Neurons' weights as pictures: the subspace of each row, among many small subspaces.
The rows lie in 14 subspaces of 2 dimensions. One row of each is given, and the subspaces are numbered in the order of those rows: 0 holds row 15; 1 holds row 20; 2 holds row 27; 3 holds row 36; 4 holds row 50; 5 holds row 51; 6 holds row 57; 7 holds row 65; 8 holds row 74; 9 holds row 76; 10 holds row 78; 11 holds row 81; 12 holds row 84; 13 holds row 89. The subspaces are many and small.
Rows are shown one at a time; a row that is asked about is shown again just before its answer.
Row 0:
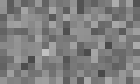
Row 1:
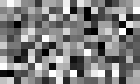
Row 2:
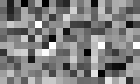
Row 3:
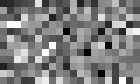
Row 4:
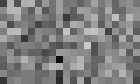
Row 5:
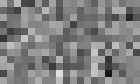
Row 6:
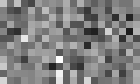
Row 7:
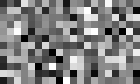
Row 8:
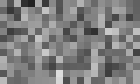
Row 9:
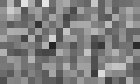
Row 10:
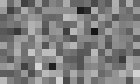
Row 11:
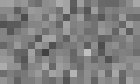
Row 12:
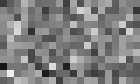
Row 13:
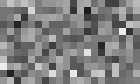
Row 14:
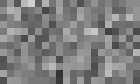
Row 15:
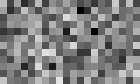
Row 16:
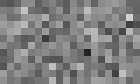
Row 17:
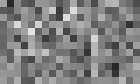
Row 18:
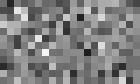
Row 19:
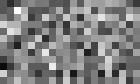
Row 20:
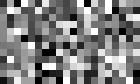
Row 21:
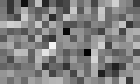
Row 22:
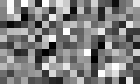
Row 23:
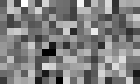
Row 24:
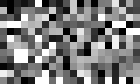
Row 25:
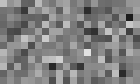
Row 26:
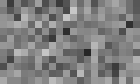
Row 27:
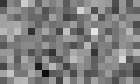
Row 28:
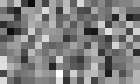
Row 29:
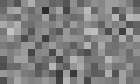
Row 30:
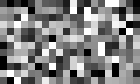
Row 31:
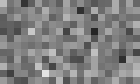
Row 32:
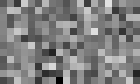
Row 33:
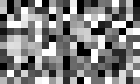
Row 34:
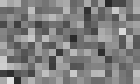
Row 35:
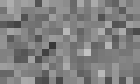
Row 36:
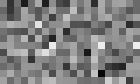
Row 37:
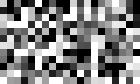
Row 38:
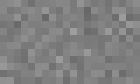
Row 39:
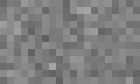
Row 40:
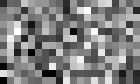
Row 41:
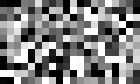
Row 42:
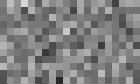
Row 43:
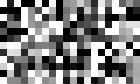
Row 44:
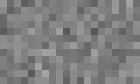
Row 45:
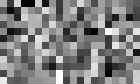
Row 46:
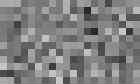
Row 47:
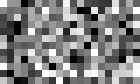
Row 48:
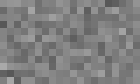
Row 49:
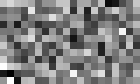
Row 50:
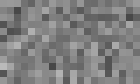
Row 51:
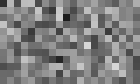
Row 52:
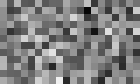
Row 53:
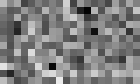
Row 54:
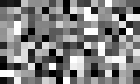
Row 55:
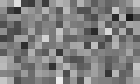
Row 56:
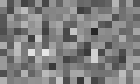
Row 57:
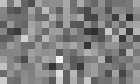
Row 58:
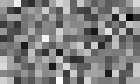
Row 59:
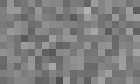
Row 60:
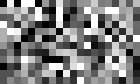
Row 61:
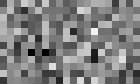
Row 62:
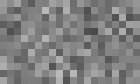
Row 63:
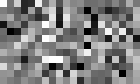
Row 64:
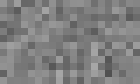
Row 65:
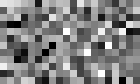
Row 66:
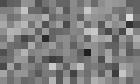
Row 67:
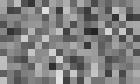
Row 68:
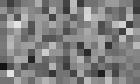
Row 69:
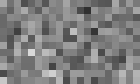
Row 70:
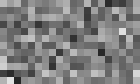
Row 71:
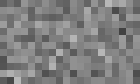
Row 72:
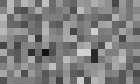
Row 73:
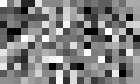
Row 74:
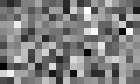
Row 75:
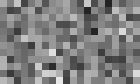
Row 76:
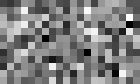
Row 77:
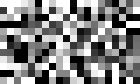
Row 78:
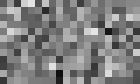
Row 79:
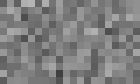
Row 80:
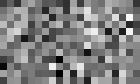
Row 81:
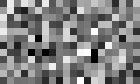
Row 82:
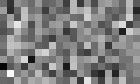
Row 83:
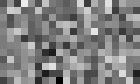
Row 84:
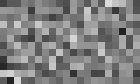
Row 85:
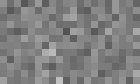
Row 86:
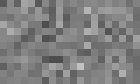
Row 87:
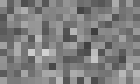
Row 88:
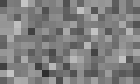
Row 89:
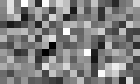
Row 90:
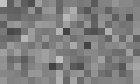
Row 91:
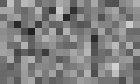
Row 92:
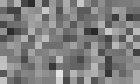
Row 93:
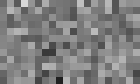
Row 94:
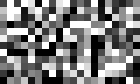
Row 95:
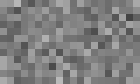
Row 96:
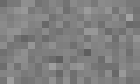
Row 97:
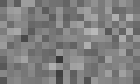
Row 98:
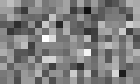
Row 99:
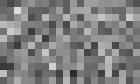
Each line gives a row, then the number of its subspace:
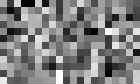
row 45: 10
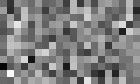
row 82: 2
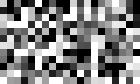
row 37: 6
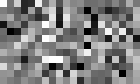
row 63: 5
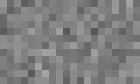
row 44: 2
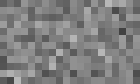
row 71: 12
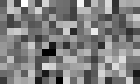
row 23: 1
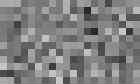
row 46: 8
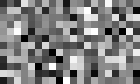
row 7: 8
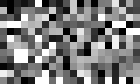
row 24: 7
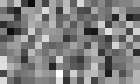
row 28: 10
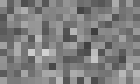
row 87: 11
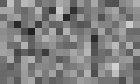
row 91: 5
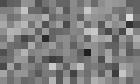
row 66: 9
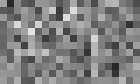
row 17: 5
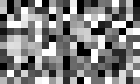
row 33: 0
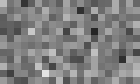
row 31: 2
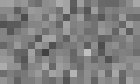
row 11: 10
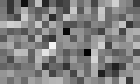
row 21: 13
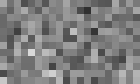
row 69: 11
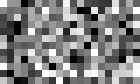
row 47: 2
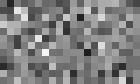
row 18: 4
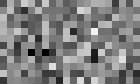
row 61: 11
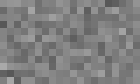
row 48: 12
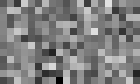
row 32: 1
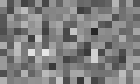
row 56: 11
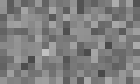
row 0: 0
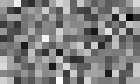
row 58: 3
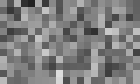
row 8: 10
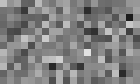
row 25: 9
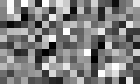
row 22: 13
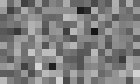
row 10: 0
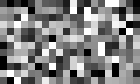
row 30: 1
